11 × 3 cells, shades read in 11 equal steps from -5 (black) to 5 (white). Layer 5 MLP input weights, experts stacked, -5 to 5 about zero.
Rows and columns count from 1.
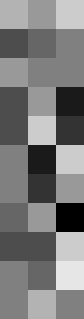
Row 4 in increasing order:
-4 -2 1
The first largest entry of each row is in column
3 3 1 2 2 3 3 2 3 3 2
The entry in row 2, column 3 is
0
